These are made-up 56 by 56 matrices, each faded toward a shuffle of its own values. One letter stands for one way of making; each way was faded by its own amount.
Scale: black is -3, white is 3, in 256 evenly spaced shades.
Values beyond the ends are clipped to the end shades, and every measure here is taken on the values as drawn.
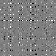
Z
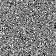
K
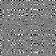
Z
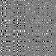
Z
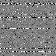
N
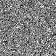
K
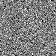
K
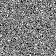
K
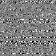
N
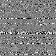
N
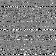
N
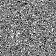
K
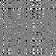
Z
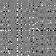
Z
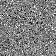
K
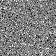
K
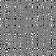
Z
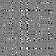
Z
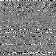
N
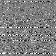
N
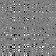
Z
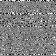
N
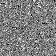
K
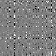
Z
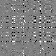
Z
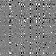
Z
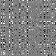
Z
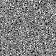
K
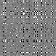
Z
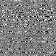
N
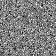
K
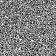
K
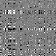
Z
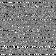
N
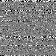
N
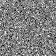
K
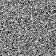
K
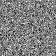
K
